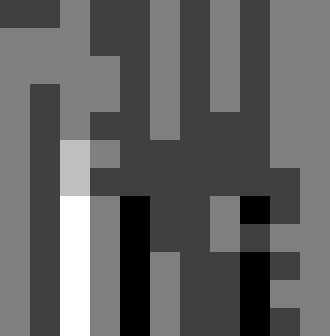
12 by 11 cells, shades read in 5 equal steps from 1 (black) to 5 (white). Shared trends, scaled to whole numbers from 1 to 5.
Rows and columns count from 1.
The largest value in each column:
3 3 5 3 2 3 2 3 2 3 3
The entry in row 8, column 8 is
3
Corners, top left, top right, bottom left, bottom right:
2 3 3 3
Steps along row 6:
down up down down same same same same up same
